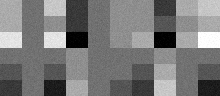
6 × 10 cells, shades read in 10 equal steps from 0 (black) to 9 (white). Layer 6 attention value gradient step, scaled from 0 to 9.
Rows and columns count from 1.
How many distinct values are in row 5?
4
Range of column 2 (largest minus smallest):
0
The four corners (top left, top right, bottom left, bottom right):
6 7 2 1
